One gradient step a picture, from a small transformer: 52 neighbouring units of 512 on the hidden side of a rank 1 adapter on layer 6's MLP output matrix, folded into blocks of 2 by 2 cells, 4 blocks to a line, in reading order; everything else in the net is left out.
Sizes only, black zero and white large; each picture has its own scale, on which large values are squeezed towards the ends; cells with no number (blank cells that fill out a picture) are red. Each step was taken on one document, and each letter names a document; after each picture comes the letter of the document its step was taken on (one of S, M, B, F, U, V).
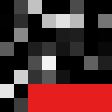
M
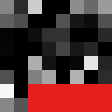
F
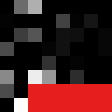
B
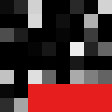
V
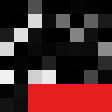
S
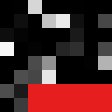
M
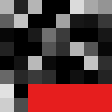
F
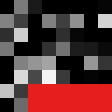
M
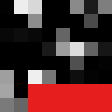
V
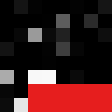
B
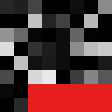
S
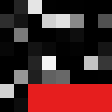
M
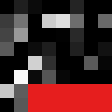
M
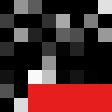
B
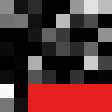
F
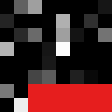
B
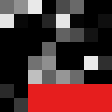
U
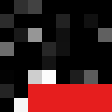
B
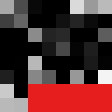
F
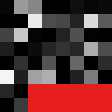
S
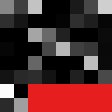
F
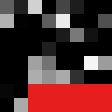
U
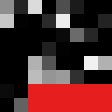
U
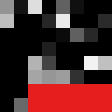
U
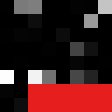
V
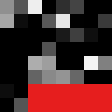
U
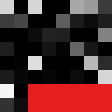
F
